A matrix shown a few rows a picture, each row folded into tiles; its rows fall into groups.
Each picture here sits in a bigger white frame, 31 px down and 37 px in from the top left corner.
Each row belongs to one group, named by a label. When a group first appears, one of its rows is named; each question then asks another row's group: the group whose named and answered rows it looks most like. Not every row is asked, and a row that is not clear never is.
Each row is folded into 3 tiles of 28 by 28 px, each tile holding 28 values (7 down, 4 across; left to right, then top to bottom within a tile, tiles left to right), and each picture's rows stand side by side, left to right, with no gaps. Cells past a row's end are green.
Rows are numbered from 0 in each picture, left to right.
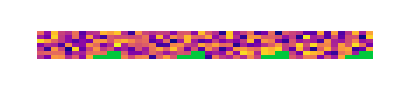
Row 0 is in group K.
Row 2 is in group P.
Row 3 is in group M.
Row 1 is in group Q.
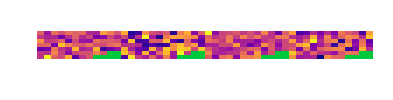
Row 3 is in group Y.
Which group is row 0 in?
K
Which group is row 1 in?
P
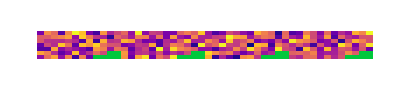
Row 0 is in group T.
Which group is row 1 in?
Q
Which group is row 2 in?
Y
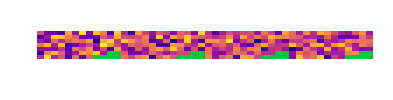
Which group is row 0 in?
M
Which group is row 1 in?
Q
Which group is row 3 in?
K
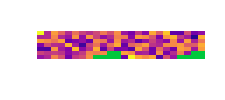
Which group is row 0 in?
K
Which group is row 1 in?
T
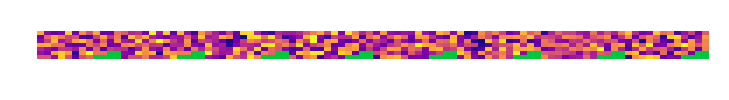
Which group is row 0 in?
M
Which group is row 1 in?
M
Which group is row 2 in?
P
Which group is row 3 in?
M
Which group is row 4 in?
T
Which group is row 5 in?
P
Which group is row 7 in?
T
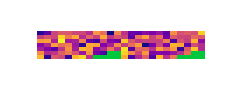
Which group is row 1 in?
Y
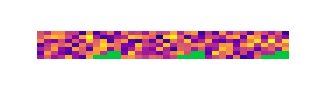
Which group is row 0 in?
T
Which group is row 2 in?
T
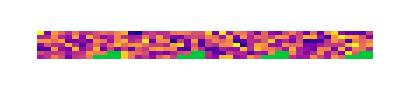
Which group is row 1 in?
Y
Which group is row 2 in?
Q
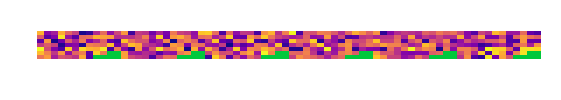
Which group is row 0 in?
P
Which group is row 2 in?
P
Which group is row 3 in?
K
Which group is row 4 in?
Y
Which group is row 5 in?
P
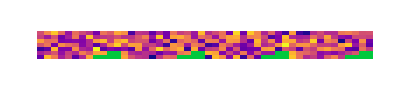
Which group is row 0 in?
K
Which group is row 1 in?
Y
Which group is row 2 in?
T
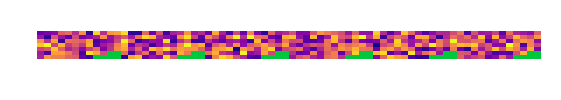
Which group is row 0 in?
M
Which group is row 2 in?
T
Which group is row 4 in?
T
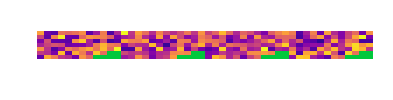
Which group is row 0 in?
P
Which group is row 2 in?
K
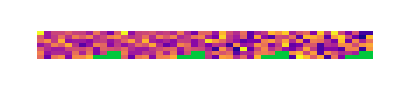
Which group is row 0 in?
Q
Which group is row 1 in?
Q
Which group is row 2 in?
K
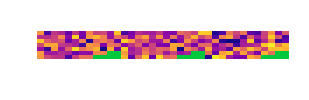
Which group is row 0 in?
Y
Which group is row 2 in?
P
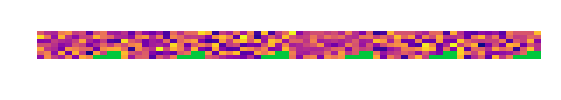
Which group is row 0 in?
P
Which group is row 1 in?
Y
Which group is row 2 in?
M
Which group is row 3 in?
Q
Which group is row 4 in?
Q
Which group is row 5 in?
Y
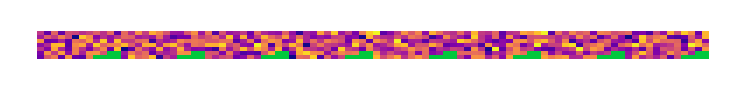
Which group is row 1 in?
K
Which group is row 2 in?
Y
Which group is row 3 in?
M
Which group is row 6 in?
Q
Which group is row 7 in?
M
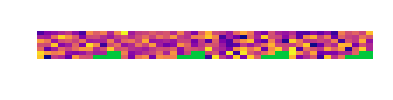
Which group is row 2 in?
P
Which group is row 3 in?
Y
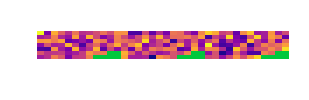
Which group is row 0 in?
K
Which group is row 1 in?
Y
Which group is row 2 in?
P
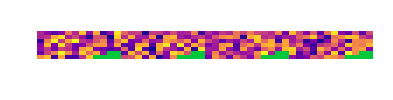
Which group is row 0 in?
M
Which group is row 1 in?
T
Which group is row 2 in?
T
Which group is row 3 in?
P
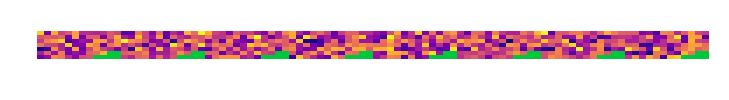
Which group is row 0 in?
K
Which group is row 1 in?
K
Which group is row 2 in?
T
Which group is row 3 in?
P
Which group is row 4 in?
M
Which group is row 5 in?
K
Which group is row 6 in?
K
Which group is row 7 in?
P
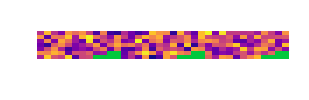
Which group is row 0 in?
T
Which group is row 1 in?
M
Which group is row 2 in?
Q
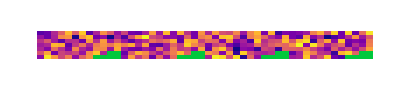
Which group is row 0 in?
T
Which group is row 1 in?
M
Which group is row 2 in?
T
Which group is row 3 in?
M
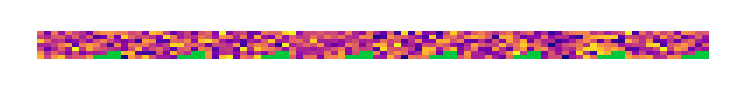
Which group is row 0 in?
Q
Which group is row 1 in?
T
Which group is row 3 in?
Q
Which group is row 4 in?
M
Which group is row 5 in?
T
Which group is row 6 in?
P
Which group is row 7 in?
Q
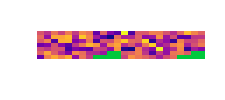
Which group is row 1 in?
K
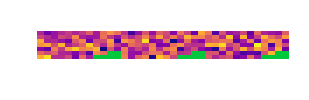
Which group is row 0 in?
Y
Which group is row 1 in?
Q
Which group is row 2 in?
Y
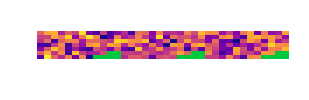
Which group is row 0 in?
T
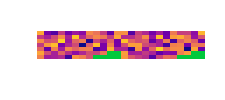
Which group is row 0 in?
Y
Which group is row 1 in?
Y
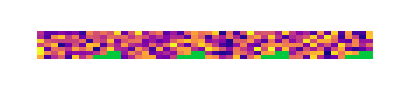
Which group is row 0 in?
Y
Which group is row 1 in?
K
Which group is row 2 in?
P
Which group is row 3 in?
M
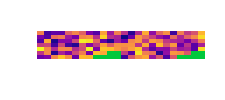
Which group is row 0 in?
P
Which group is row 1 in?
M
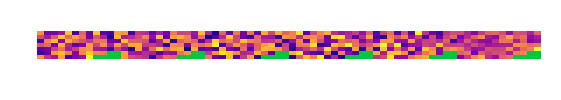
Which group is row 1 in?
Y
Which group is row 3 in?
T
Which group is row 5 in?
P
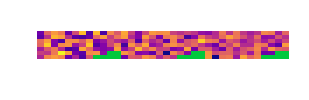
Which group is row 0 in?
M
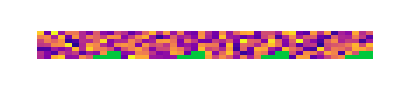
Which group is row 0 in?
Q
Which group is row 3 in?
P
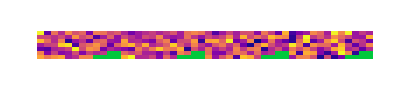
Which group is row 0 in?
Q
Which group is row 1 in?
Y
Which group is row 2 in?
Q
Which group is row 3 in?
M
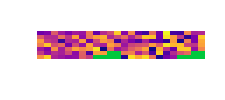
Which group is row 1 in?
T
